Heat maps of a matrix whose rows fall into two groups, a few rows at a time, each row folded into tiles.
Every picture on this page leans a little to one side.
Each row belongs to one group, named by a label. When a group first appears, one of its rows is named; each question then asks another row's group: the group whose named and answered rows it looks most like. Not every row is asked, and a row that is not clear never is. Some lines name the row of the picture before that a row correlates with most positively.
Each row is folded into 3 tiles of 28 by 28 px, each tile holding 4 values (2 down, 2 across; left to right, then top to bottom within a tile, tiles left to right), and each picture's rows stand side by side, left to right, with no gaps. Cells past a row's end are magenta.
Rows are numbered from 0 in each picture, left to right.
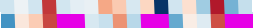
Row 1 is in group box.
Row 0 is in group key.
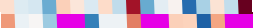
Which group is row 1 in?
key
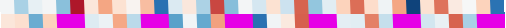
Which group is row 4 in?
box
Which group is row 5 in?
box
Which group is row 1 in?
box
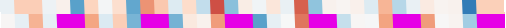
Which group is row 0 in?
box
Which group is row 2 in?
key
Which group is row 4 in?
key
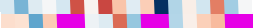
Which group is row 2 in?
key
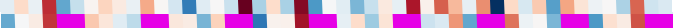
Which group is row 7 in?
key
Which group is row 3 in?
key
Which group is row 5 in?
box
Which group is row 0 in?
key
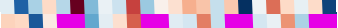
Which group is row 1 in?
key
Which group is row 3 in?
box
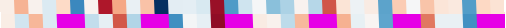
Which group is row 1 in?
box
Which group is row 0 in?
box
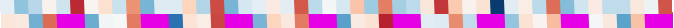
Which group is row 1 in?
key
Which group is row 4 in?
key
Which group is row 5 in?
box
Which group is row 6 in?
key
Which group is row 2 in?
key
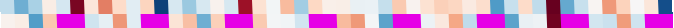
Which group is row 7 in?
box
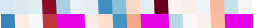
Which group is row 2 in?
key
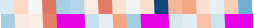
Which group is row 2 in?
box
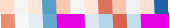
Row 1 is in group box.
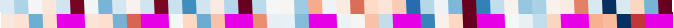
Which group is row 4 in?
box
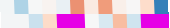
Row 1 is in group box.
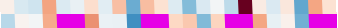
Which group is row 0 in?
key
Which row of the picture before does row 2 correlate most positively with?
0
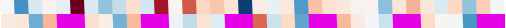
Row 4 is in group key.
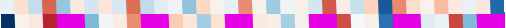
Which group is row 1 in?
key
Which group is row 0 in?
key
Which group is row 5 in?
box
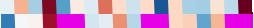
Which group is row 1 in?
box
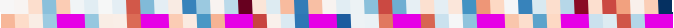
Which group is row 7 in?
box
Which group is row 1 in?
key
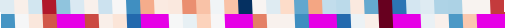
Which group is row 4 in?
key
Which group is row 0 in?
key
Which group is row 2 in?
box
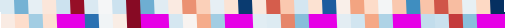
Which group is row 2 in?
box
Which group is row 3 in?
box
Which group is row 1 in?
key
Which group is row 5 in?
box
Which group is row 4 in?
box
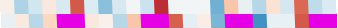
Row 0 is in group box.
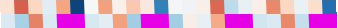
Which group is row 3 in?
box
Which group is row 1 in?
box
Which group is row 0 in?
box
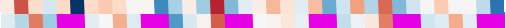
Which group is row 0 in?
box
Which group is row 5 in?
box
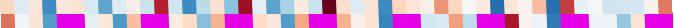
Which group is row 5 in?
box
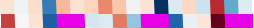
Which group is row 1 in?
box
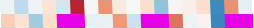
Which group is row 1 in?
box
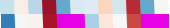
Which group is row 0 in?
key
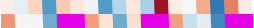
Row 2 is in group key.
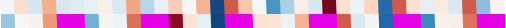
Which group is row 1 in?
key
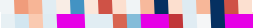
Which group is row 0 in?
box
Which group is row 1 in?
box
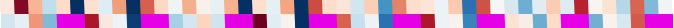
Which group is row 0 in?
box
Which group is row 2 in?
box
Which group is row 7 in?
key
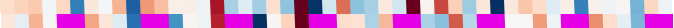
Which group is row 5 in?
box
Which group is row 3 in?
key
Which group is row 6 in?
box
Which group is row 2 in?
key
